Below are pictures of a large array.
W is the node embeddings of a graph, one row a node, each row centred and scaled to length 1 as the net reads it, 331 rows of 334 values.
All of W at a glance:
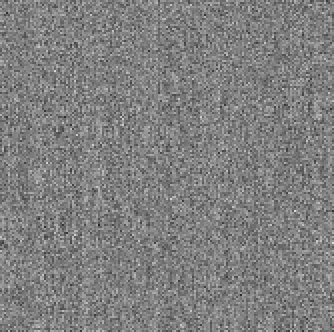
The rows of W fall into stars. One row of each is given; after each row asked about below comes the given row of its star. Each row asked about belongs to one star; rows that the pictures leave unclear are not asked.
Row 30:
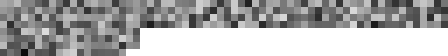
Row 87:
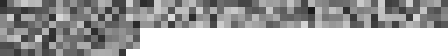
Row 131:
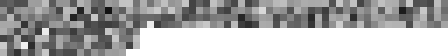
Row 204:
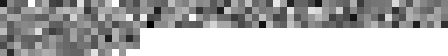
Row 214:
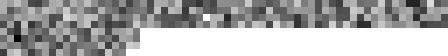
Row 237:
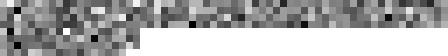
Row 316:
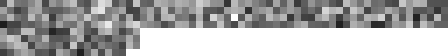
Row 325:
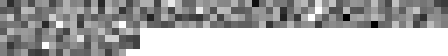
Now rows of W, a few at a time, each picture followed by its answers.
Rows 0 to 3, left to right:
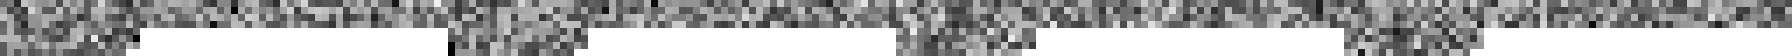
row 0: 316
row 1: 325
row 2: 237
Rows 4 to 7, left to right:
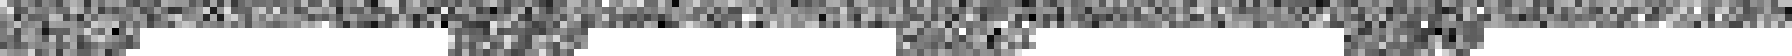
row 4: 325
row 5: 131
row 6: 237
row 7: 131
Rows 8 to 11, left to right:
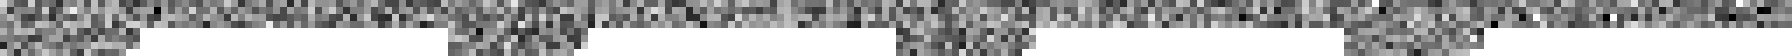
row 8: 204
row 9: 131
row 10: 316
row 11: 204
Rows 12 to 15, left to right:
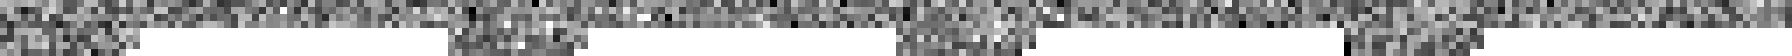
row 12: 214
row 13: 325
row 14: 325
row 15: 325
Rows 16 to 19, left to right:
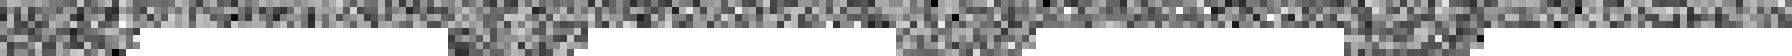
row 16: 131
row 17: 30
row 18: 214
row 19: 316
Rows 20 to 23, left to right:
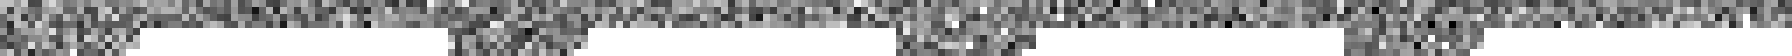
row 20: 214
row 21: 131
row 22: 325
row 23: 30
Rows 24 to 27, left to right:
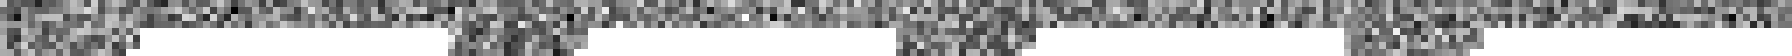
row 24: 325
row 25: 131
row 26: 131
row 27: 237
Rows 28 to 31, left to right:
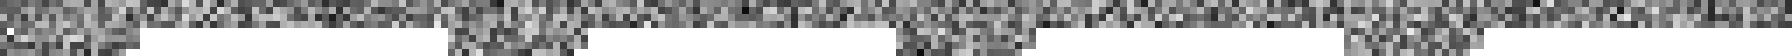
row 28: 325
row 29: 316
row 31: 214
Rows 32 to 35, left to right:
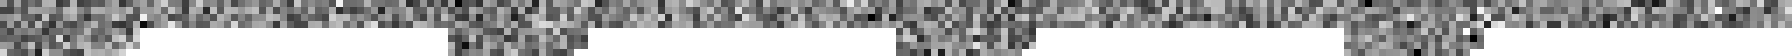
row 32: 237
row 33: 325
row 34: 87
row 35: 204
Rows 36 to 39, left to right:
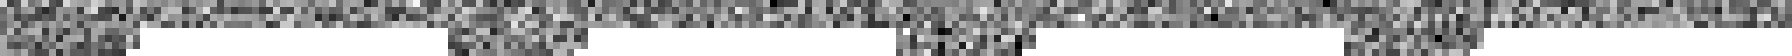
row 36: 325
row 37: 204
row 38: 325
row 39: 87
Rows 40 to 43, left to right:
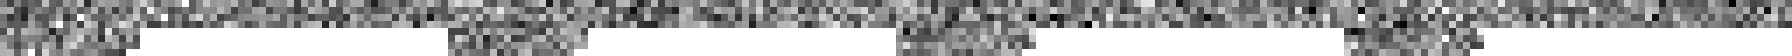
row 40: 325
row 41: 214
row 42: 237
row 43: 237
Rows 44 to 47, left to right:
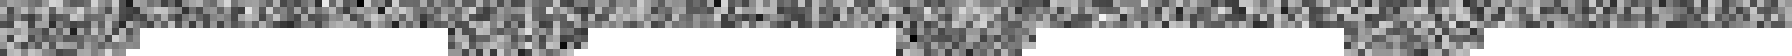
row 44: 237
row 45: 204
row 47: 204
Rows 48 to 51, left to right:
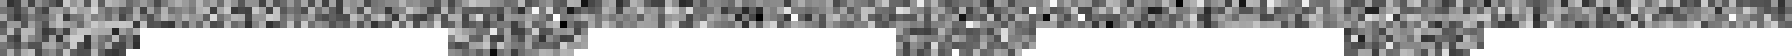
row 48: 325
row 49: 87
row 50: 131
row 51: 30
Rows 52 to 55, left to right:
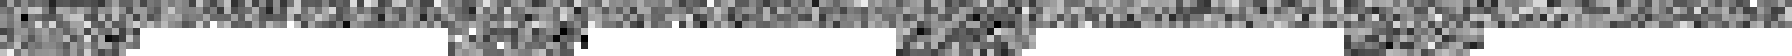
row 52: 204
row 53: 316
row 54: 131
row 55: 87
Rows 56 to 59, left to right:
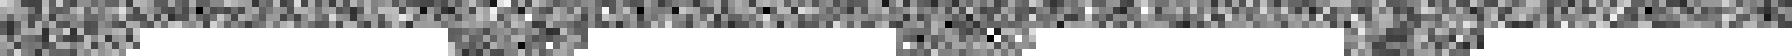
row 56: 237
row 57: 30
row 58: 237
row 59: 316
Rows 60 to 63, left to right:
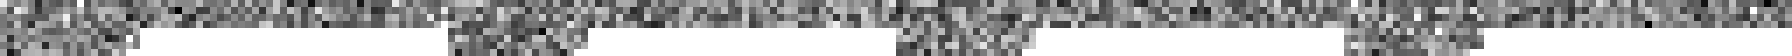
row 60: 204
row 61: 131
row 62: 87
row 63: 237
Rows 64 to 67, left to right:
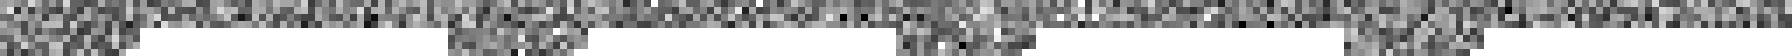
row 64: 131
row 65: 214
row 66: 325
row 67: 316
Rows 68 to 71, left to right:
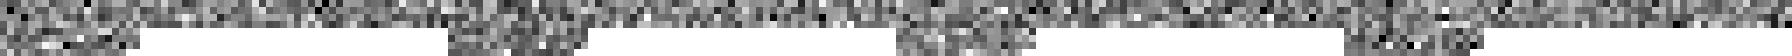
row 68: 325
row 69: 131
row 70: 214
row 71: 325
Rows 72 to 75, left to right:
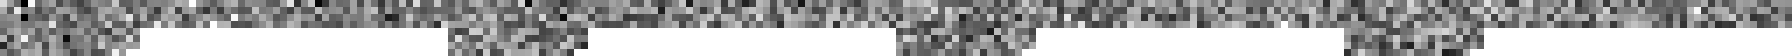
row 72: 204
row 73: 30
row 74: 131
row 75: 325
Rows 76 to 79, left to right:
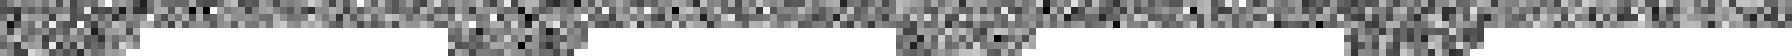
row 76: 87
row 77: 30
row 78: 214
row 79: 131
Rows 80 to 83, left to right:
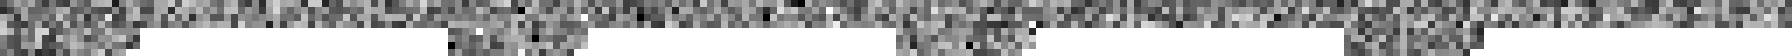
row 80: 87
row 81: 30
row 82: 214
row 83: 87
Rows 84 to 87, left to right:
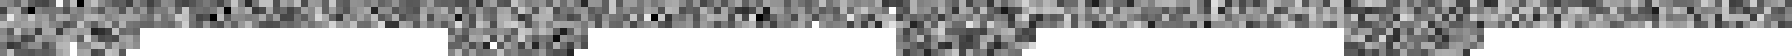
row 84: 30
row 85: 325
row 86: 131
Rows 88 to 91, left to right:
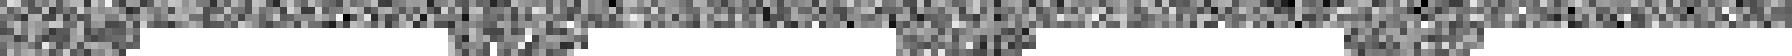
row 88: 316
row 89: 325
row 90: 325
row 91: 30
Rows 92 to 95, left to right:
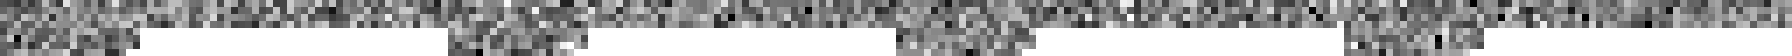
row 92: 325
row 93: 87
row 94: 204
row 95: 237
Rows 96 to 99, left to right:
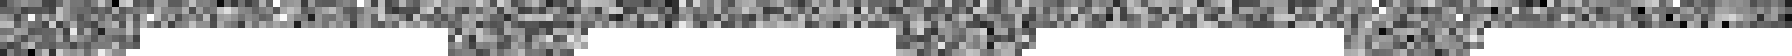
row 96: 87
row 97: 214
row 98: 30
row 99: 214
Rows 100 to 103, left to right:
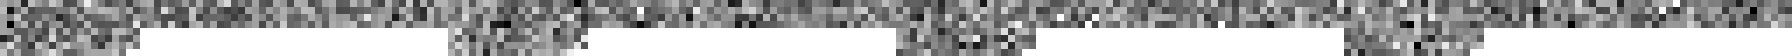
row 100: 237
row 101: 237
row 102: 325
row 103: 30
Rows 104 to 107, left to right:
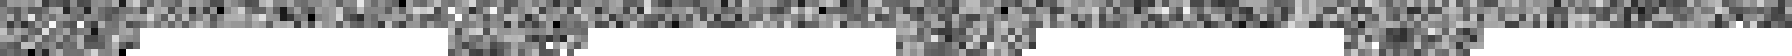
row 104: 87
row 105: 30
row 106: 316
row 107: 316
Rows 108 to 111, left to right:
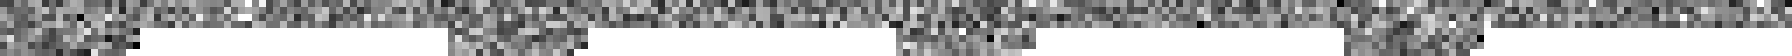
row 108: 316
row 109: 316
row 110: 237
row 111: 316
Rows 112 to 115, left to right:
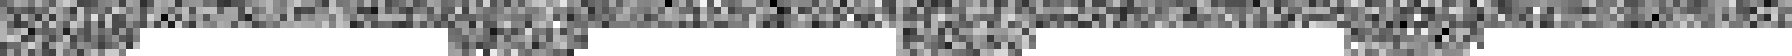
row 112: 87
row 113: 325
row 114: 237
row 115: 237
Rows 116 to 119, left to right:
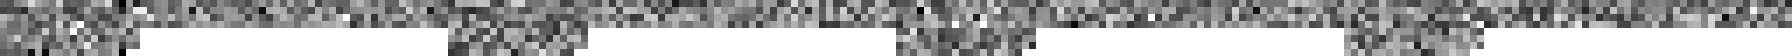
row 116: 87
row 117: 87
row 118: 316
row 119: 237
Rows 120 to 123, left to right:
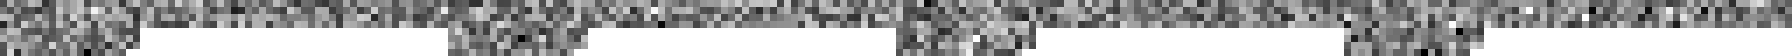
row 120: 316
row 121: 131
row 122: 325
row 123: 316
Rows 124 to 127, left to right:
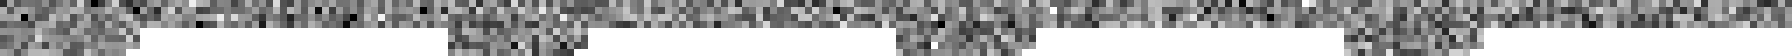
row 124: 204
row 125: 325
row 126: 131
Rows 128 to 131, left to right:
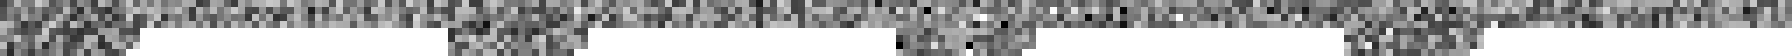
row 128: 131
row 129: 131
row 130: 30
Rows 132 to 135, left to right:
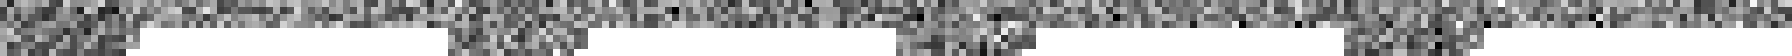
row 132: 131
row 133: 237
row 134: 325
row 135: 131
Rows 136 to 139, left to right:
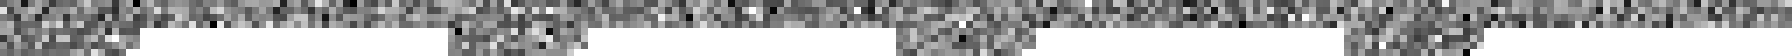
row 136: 131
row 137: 237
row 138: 204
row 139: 131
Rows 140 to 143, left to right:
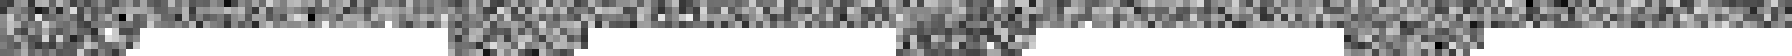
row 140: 131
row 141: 325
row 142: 131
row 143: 30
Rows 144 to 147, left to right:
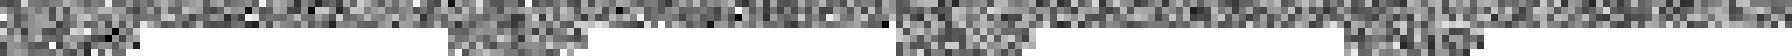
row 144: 316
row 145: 204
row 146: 316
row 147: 325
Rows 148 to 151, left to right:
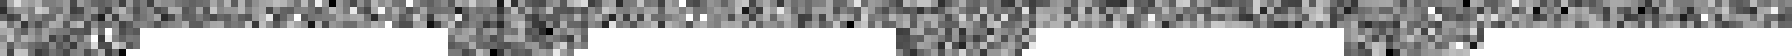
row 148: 131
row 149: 87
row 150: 87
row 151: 87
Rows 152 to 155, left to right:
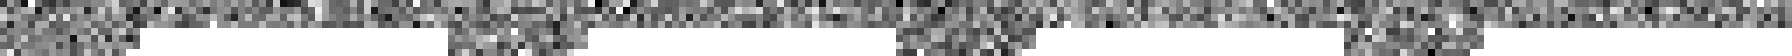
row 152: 204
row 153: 214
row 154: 131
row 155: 316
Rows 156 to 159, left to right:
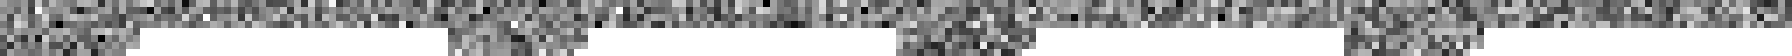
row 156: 214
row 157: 204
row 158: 131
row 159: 214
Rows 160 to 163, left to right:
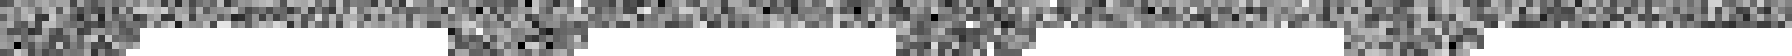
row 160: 131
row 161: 30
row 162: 131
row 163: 204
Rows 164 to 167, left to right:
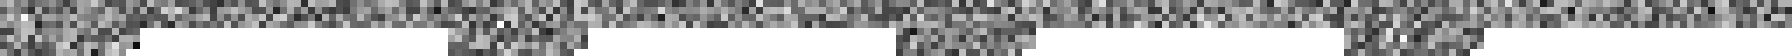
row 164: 30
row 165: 87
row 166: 30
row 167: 131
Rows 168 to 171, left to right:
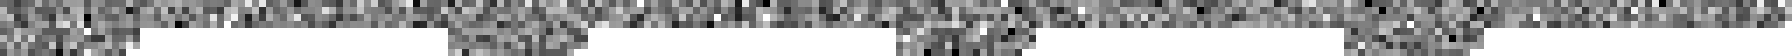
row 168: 316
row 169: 204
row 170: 316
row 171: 204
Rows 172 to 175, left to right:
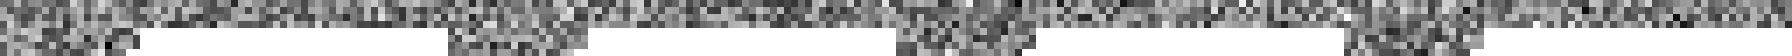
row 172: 316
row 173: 204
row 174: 87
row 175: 316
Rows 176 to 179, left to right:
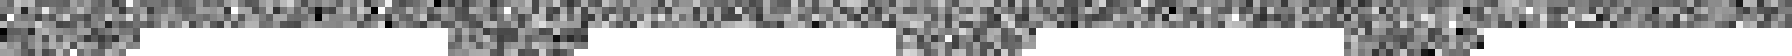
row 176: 30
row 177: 316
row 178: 214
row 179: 316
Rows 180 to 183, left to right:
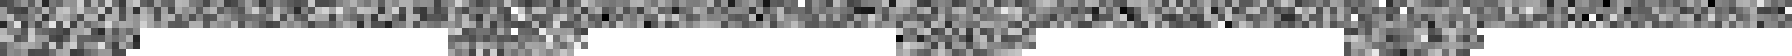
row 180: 316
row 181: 237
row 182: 237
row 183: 316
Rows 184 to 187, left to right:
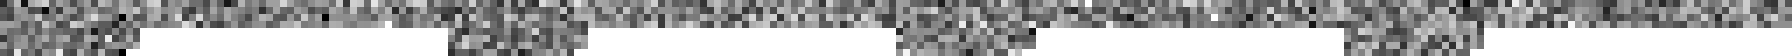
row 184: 131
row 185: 87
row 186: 204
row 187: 316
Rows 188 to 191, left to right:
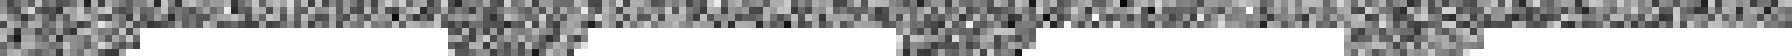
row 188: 325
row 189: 87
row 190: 131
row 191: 237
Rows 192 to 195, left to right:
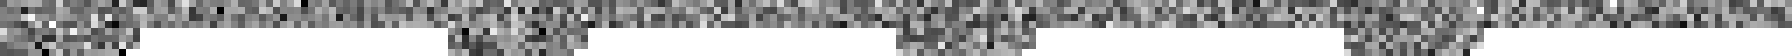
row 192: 87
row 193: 30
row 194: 237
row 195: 87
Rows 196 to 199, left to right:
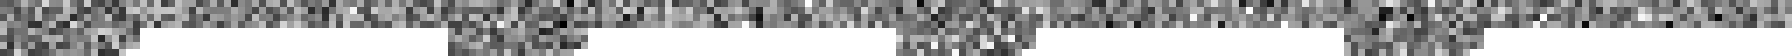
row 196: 131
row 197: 87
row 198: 131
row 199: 131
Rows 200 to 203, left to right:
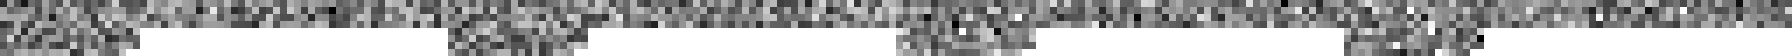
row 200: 204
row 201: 204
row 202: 237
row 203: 316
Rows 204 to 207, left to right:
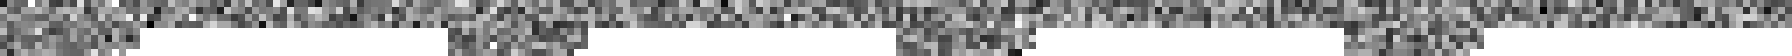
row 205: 30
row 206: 87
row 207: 204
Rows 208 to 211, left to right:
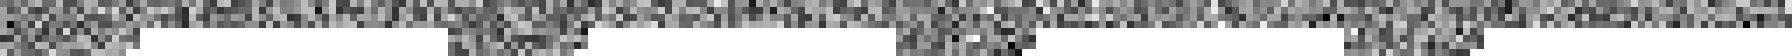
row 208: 237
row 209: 87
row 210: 325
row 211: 325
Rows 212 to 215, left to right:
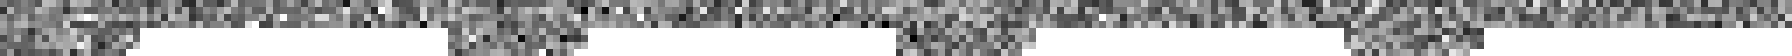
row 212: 30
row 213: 204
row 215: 204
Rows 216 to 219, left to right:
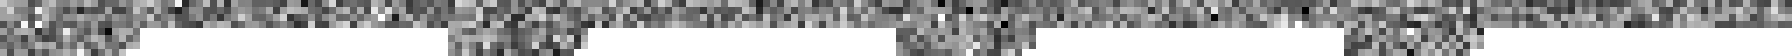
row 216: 214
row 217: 131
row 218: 30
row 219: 214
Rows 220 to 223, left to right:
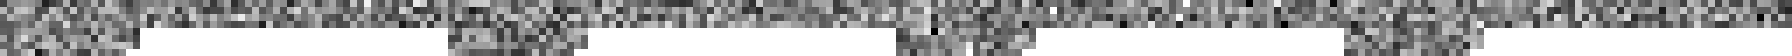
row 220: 204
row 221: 87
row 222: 30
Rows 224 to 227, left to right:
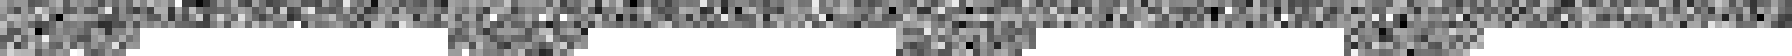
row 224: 214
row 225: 214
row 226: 30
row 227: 214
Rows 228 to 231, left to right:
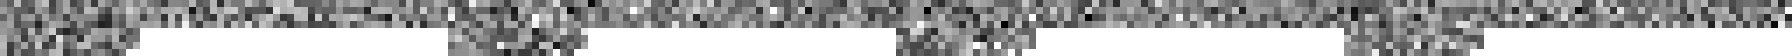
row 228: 131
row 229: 316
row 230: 30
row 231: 325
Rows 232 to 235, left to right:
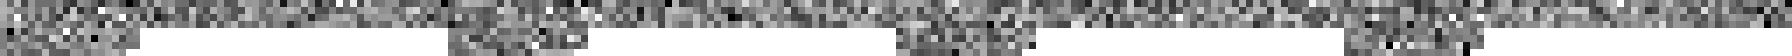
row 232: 237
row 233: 87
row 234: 30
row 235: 87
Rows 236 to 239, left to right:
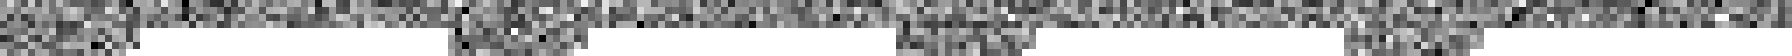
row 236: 237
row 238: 214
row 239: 214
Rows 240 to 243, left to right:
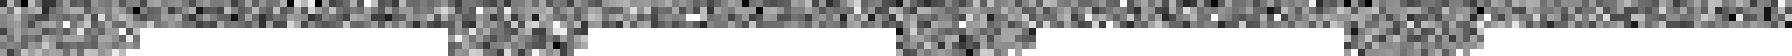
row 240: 204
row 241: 316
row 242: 204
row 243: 204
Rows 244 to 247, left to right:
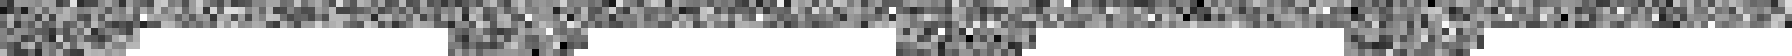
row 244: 87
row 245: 325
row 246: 87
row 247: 325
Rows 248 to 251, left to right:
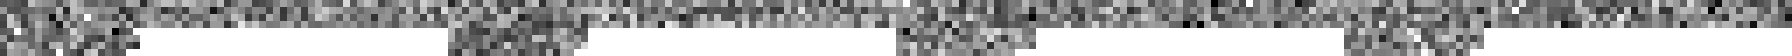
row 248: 316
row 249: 131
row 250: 237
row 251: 214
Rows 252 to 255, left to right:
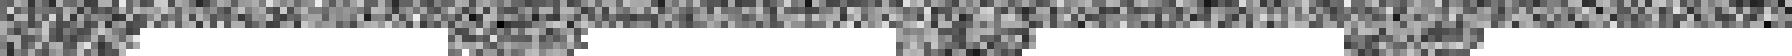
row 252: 131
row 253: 237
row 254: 316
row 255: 30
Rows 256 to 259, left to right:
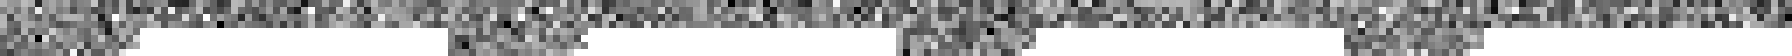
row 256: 214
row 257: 237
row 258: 131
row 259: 214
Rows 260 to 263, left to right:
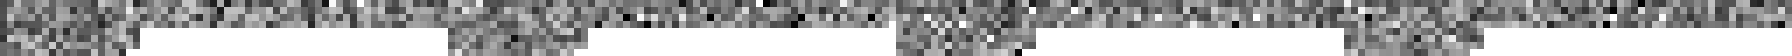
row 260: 87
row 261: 204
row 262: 87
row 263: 204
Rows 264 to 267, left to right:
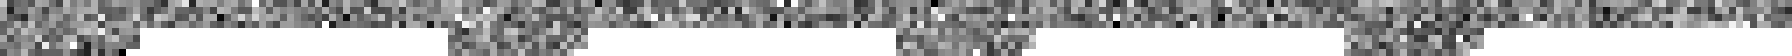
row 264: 325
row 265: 214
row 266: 214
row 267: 131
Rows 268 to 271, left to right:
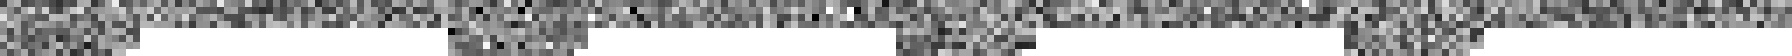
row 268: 204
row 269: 30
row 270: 325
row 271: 204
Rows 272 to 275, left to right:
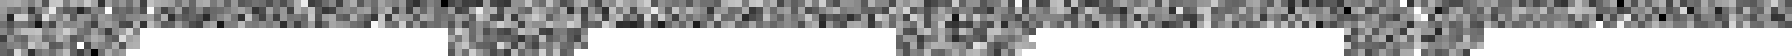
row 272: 214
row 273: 316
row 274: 214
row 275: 30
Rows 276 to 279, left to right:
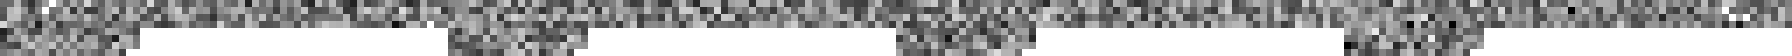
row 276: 30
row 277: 30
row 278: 87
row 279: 30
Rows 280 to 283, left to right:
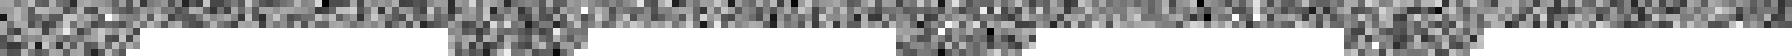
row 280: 214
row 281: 131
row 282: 87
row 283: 214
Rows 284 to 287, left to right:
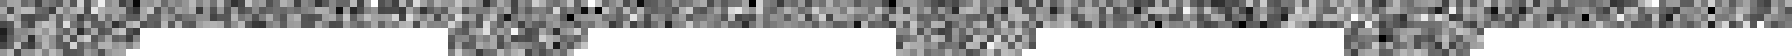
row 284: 204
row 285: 214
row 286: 204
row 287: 214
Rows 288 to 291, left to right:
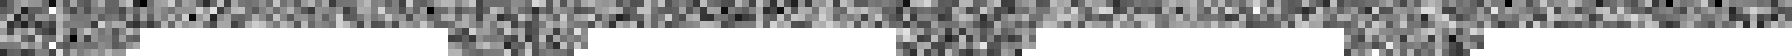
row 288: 87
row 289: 214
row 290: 87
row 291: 325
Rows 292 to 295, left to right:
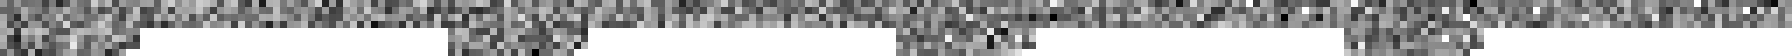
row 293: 87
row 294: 237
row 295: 237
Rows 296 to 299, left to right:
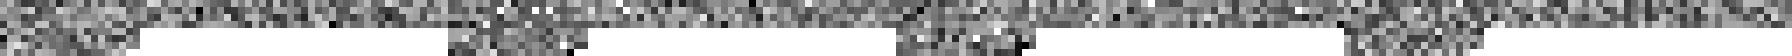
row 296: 204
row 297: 87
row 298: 325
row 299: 204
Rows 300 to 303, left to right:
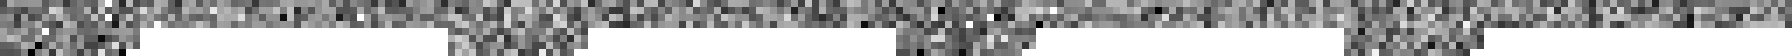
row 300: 87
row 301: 316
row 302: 131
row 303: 325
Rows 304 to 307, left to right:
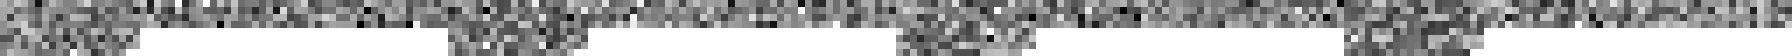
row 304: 214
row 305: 131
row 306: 237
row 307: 131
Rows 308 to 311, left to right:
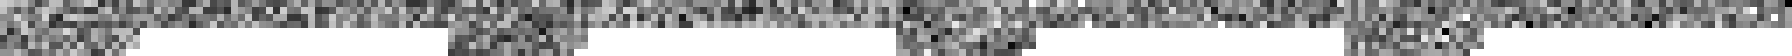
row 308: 214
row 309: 87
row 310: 325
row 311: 237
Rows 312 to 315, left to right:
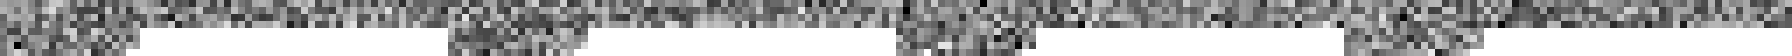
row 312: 214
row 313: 237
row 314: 325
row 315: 214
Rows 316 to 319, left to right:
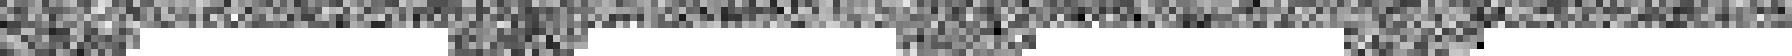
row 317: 131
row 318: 237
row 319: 204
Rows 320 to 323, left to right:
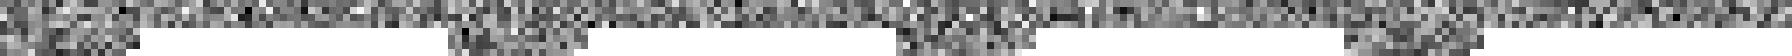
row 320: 316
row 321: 237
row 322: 237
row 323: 316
